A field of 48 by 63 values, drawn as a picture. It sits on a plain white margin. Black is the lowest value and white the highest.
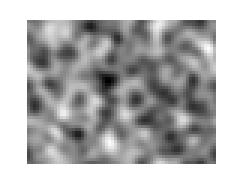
The histogram is bell-shaped. Neither half mirrors the other. The texture is blotchy. There are no lone odd cells. No row or column stands out.
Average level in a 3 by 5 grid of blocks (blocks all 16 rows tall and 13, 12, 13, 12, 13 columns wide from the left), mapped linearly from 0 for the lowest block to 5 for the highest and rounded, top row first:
3 3 1 3 4 | 3 4 0 0 1 | 5 2 5 1 1
